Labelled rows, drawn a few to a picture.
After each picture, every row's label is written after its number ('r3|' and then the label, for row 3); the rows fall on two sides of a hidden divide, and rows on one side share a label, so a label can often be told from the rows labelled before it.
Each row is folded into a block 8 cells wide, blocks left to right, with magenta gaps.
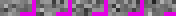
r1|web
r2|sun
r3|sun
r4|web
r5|web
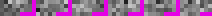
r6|web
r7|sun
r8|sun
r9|sun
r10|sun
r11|web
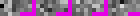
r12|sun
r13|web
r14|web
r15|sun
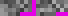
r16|web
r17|web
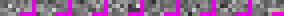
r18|sun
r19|sun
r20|web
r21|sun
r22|web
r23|web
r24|web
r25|sun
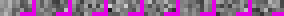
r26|sun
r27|sun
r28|web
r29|sun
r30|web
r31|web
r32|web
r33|web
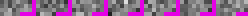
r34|web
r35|web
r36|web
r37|web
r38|sun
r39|web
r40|web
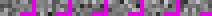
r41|web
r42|web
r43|web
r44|web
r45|sun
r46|web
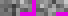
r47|web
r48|sun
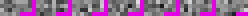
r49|web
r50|sun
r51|sun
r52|sun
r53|web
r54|sun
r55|sun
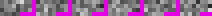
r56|web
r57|sun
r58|web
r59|sun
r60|sun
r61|sun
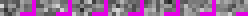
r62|sun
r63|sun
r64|web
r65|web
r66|sun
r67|sun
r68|sun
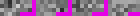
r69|web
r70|sun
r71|sun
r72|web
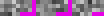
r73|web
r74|sun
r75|sun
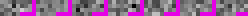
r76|sun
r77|sun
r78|web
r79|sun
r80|web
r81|sun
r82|sun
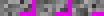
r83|web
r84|web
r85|sun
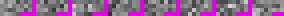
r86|sun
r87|web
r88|sun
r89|web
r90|sun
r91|web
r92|sun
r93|sun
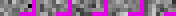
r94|web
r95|sun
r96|web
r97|sun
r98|web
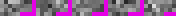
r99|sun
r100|web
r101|web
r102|sun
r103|web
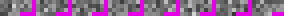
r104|web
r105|sun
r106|sun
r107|sun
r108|sun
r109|sun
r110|web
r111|sun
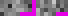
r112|web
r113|web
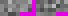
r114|sun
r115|sun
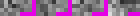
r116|web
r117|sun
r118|web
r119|sun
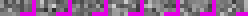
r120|web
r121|web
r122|web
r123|web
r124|sun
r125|web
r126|sun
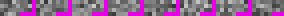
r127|web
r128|web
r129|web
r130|sun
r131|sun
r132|web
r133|web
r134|sun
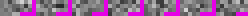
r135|web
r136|sun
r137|web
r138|sun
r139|sun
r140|sun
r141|sun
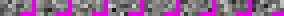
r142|web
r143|web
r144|web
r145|web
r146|sun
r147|sun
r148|sun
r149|sun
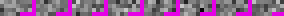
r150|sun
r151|web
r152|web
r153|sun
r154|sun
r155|web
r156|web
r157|web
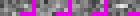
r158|web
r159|web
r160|sun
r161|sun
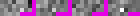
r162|web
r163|sun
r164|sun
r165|web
